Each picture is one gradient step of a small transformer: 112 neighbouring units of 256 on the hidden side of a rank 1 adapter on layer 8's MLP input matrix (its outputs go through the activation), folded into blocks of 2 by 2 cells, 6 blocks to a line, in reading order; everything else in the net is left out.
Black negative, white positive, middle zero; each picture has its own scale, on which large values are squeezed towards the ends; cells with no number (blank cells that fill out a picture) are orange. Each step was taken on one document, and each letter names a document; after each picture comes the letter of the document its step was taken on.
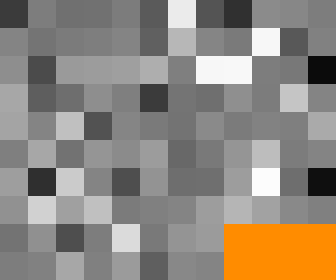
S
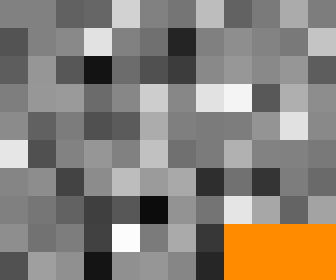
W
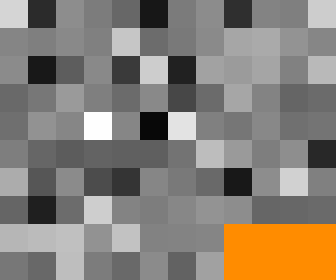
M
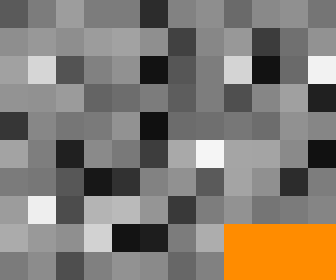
M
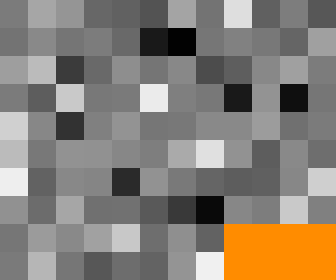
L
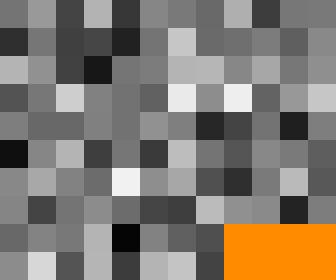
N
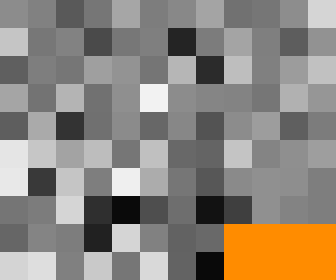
W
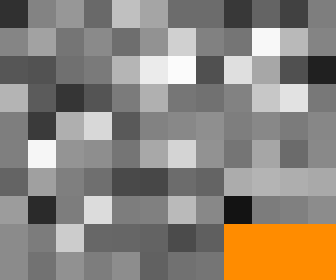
S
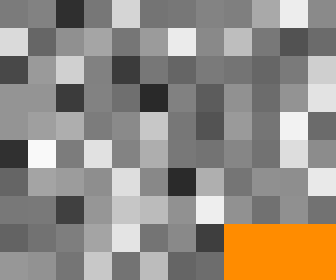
W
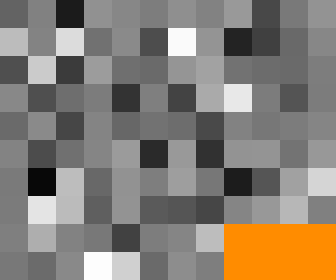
N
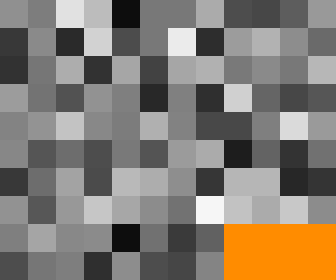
N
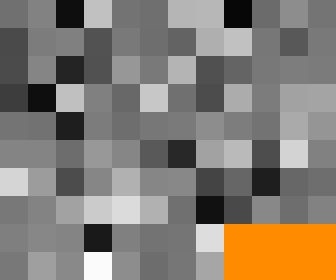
W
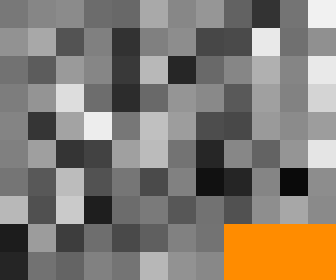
M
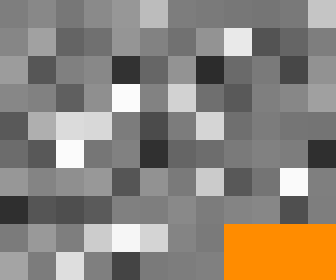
M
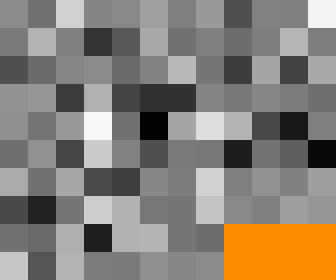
M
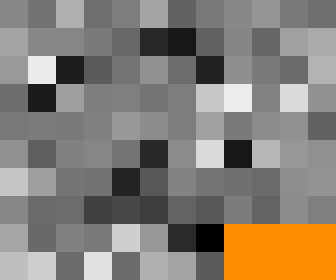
L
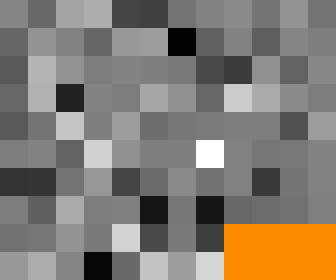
L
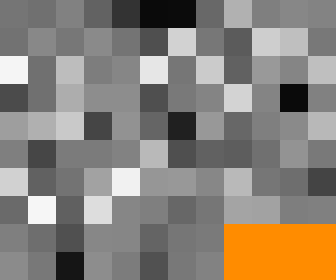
S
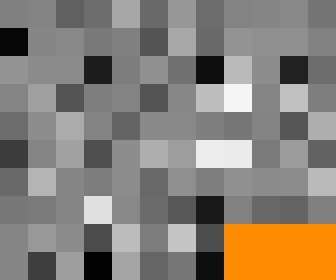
L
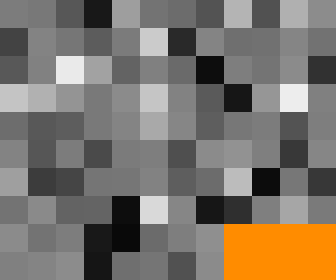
W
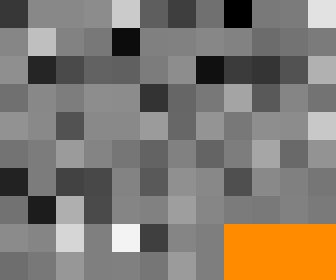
S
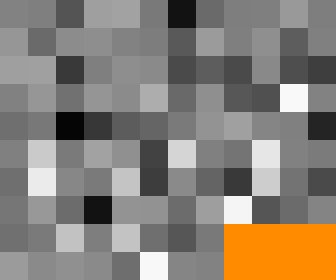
S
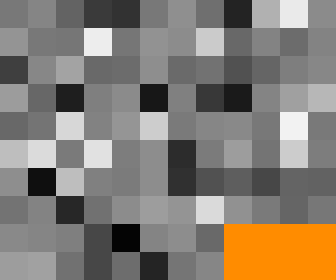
W
